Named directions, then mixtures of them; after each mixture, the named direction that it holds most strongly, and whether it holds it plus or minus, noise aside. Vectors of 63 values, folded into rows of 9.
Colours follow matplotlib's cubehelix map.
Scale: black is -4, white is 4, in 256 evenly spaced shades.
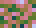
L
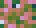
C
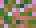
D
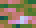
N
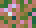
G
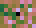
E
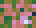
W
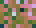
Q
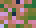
Q, minus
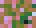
W, minus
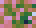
W, minus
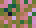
G, minus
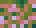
L, minus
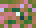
E, minus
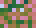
D, plus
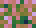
W, minus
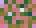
D, plus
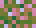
D, plus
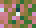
E, minus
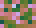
C, minus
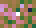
E, minus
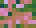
D, minus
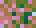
W, minus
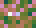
D, plus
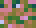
C, plus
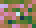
E, minus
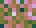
Q, plus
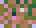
Q, minus
